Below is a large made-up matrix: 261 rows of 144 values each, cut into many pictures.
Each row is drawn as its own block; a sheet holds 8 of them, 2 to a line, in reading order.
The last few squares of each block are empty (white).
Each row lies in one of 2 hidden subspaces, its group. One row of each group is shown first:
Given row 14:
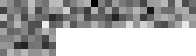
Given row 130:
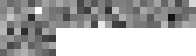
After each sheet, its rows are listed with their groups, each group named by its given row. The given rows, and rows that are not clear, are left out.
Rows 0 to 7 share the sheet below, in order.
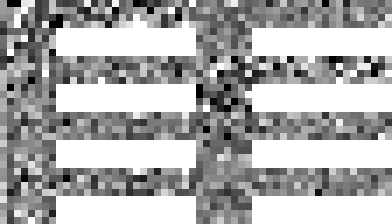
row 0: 14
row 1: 130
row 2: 130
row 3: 14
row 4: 14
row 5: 130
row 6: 14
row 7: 130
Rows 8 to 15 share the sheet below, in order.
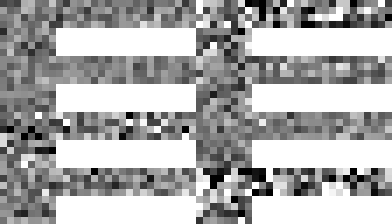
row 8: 14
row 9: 14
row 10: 130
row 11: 14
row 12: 130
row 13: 14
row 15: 130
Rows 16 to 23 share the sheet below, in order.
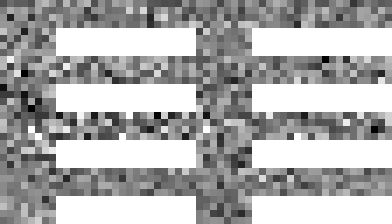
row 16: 130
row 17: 130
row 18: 14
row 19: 130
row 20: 130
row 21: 130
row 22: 14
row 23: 14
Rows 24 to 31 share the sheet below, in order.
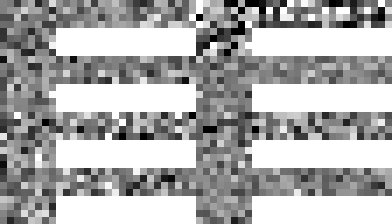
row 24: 14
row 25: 14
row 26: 130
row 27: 130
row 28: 130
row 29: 130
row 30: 14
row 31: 130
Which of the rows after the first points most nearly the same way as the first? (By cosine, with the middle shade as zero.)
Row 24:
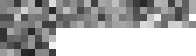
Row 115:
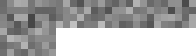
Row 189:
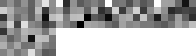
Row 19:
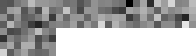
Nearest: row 19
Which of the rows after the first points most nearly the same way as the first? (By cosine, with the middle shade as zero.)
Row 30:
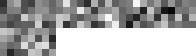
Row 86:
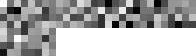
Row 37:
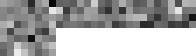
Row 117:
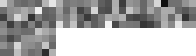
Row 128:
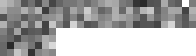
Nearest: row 117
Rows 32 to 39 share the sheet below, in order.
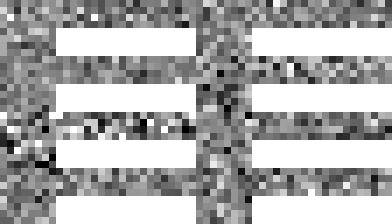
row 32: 130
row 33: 130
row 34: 130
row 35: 14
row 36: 130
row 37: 14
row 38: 130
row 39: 14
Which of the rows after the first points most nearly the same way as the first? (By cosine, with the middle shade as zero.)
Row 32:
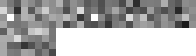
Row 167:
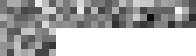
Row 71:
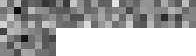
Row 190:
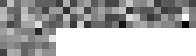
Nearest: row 190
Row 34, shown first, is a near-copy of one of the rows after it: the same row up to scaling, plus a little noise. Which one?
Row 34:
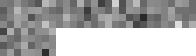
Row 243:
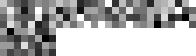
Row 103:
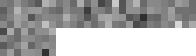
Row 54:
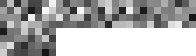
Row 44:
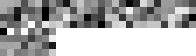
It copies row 103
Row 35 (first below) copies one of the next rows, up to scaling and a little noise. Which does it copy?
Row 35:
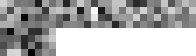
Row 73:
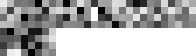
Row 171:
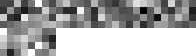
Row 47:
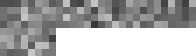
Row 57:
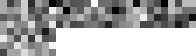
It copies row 73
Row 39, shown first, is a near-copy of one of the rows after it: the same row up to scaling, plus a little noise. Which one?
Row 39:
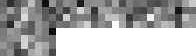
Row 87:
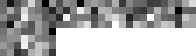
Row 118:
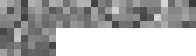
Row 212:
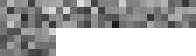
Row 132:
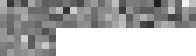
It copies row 87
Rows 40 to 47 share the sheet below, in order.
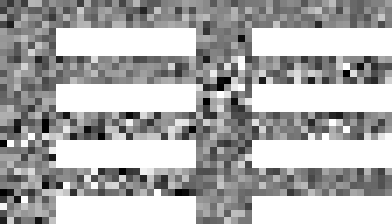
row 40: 14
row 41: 130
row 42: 14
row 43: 130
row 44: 130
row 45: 14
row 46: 130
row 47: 14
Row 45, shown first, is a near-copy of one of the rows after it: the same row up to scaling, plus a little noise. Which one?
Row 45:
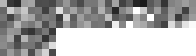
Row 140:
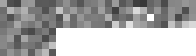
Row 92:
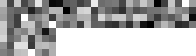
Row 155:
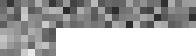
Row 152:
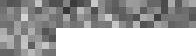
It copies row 140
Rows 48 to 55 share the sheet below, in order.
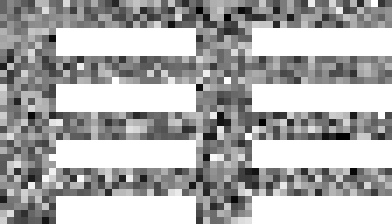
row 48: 14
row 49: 130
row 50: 14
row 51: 130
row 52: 14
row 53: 14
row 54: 130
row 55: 130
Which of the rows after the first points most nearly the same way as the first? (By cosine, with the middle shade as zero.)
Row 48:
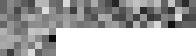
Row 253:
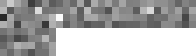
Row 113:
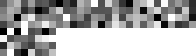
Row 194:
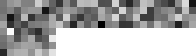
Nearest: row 113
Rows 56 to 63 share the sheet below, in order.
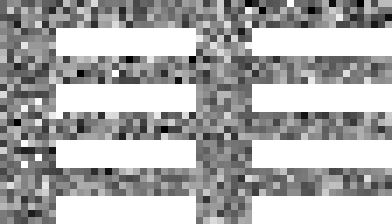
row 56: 14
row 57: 14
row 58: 130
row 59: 14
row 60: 130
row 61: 130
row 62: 130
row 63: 14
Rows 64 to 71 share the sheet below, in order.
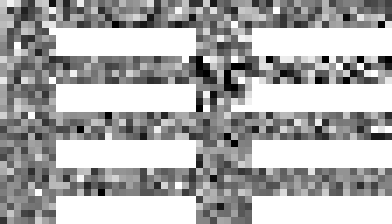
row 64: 14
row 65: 130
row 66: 14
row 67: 130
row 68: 130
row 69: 130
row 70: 130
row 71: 130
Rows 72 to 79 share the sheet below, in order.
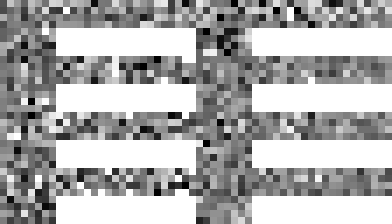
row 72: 14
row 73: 14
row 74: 14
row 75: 14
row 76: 130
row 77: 130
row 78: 130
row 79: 130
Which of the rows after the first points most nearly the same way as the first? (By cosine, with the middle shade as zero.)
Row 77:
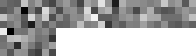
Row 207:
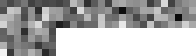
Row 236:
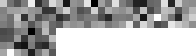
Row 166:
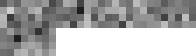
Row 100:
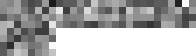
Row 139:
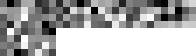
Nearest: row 207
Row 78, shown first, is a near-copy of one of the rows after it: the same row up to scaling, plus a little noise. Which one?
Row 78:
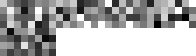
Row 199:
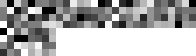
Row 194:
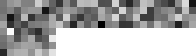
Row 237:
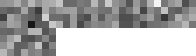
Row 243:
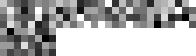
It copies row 243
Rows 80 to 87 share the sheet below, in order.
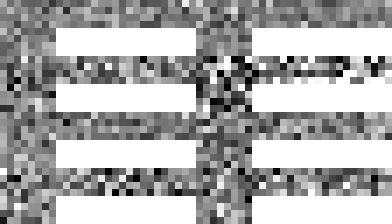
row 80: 14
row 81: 130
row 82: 130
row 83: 14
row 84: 14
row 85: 130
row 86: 130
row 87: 14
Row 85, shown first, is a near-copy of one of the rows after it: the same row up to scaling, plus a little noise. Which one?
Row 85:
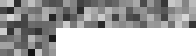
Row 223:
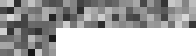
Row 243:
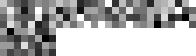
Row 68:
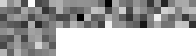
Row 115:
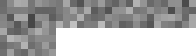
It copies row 223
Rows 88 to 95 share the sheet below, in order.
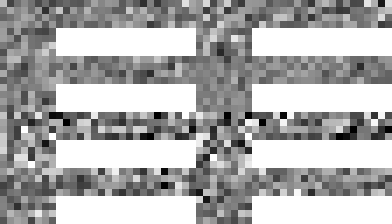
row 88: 14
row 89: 130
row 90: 14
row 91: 14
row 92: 14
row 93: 14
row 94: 130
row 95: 130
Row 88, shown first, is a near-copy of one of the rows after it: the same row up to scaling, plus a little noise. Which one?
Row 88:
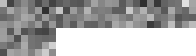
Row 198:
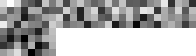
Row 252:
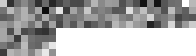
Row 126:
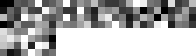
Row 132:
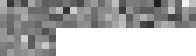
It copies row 252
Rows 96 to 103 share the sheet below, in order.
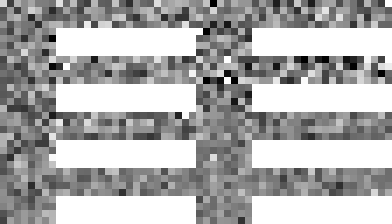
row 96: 130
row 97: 130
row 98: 14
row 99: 130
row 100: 14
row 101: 14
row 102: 130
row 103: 130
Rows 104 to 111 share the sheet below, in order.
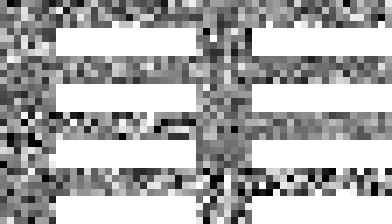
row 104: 14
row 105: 130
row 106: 14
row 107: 130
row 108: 130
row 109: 14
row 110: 14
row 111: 130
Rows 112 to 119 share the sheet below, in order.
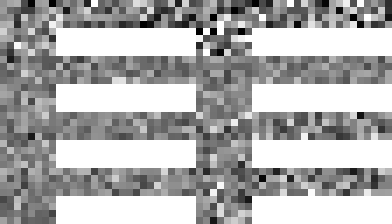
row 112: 14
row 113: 130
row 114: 14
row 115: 130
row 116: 130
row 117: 130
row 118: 14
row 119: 14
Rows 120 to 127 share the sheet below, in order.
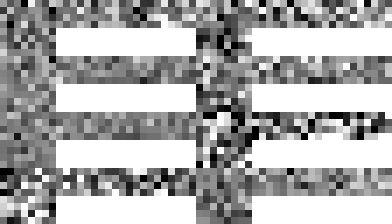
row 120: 14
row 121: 14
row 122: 14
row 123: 14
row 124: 14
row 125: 14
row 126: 14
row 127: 14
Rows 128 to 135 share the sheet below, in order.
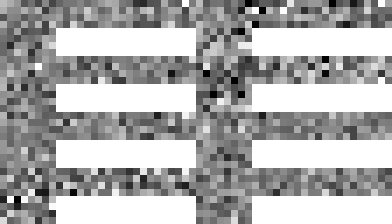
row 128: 14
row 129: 14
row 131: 130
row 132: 14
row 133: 130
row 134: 130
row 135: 130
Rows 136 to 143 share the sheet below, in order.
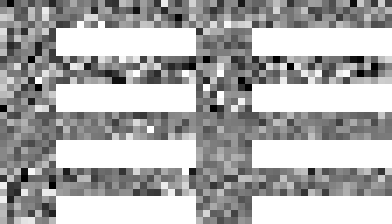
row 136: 130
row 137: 130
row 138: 130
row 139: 14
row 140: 14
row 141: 14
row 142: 14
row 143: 130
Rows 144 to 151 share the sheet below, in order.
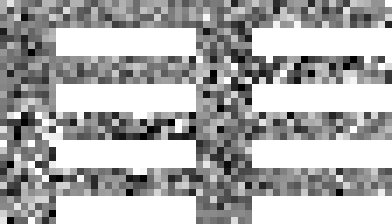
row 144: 14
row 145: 130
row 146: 130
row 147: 130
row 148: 14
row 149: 14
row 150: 14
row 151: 130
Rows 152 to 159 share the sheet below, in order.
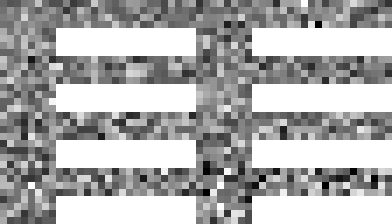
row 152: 14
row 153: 130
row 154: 14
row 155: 14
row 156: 130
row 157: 130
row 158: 130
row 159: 14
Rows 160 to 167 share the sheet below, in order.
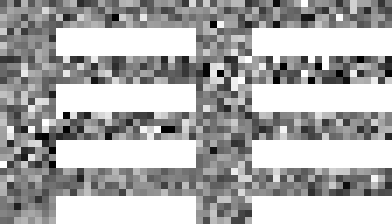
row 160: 130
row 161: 130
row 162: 14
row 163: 130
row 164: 130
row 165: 130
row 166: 130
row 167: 14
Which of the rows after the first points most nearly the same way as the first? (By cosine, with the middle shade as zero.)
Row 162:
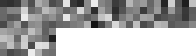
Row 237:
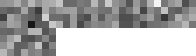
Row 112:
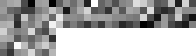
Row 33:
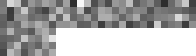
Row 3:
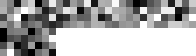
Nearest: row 112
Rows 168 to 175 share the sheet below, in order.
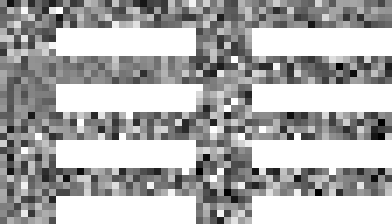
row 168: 14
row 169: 14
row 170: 14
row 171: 14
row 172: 130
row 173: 130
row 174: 14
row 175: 130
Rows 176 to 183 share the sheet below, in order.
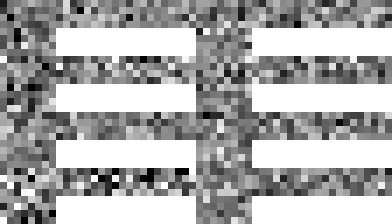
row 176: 130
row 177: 130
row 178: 14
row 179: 130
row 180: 130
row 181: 14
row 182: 130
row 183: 130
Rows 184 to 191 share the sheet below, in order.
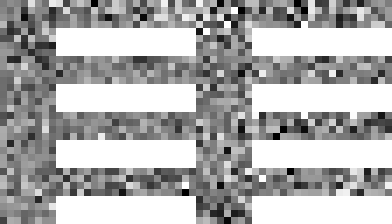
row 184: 14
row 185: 130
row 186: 14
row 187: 130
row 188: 130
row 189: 130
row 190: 130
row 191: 14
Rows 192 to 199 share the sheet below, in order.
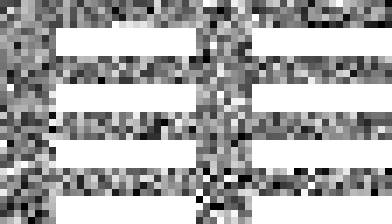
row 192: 14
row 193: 14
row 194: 130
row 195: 14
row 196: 14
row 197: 130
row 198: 14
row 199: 130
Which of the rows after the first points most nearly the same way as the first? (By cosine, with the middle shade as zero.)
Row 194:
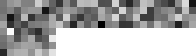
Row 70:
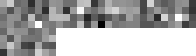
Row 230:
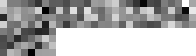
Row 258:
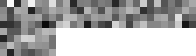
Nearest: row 70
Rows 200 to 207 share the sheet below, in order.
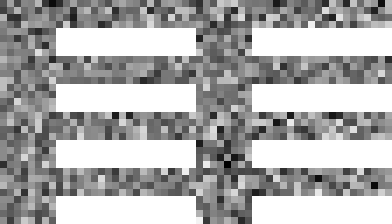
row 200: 130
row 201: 130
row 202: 14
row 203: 130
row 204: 130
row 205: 14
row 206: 130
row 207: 130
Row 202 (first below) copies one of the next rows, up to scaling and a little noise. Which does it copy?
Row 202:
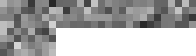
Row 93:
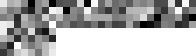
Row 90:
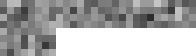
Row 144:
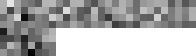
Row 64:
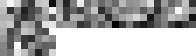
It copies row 93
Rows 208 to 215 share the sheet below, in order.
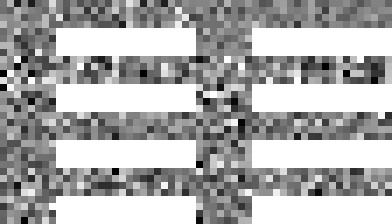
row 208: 130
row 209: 130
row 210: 130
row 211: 130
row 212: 14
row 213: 130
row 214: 130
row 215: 130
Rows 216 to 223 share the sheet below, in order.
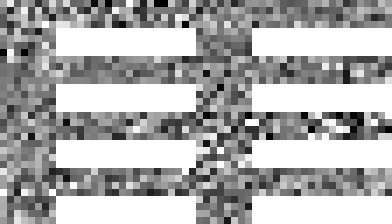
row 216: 130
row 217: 130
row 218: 14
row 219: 130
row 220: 130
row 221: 14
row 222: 14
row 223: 130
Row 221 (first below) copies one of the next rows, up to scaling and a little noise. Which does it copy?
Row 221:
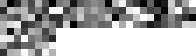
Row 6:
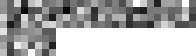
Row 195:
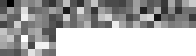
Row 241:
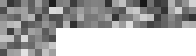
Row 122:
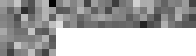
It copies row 241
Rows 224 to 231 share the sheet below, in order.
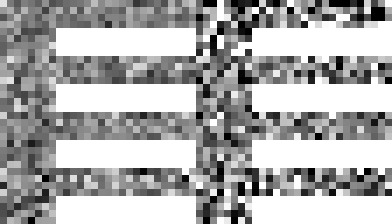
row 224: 14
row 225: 14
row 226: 14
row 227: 130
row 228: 14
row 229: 130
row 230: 14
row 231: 130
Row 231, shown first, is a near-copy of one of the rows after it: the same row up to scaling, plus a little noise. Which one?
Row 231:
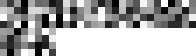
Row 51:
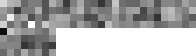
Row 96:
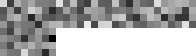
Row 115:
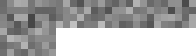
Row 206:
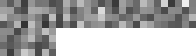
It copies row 206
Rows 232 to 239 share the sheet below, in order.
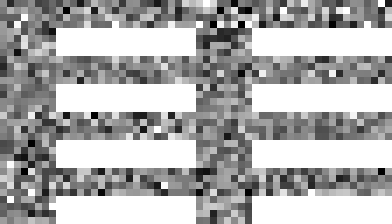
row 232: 14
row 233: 14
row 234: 130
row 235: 130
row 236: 14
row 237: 130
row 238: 130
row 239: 14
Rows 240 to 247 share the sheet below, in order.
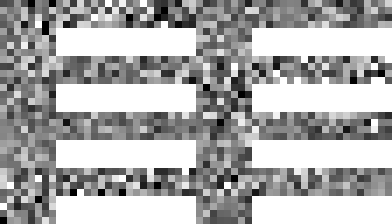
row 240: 14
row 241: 14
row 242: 130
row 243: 130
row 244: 14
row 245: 14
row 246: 130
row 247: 130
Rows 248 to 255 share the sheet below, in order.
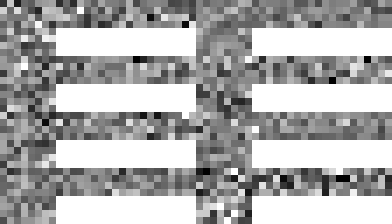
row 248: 130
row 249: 130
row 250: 14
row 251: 14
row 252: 14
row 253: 14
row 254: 14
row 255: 14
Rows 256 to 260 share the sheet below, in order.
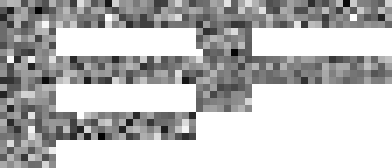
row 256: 130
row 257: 130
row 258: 130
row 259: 14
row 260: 130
